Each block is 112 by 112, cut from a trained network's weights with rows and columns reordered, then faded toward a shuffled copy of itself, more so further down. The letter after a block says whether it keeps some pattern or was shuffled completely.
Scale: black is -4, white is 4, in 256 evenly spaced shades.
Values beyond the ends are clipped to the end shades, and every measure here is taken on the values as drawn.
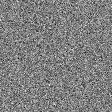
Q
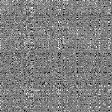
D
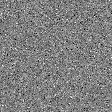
Q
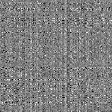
D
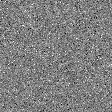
Q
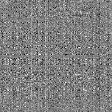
D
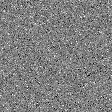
Q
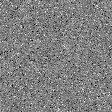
Q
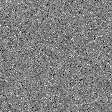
Q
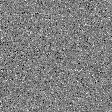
Q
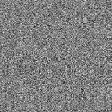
D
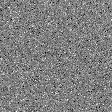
Q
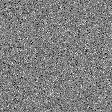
Q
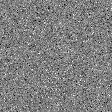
Q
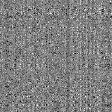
D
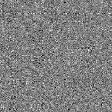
D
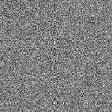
D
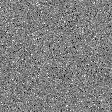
Q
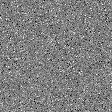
Q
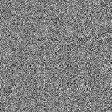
D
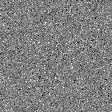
Q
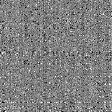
D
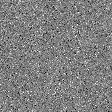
Q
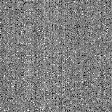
D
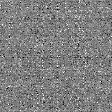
D
